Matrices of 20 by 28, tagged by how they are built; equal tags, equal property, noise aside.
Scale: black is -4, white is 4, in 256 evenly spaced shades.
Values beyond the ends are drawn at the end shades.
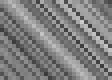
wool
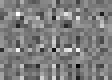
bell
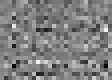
bell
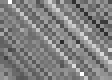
wool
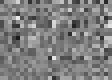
bell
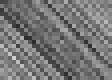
wool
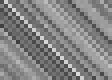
wool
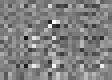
bell
